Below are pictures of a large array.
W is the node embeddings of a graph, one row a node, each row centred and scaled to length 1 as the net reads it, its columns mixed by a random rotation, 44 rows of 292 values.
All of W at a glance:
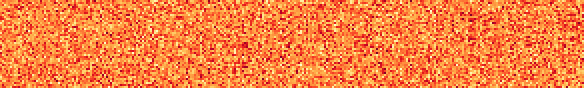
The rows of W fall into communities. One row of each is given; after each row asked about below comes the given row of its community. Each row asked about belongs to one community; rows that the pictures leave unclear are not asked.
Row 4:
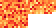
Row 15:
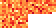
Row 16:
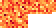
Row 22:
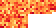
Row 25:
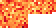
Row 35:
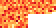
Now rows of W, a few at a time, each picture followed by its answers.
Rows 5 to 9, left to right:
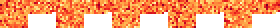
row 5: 25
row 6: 25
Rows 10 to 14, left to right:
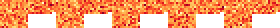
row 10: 15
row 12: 15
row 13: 22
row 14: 15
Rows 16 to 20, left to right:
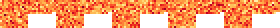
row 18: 25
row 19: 15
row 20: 25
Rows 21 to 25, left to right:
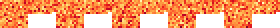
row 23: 22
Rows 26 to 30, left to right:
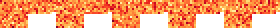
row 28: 25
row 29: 15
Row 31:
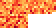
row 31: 22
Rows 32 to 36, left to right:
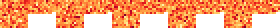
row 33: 22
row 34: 35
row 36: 35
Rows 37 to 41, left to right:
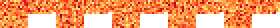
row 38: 4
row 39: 35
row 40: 25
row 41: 15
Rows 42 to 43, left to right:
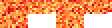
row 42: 35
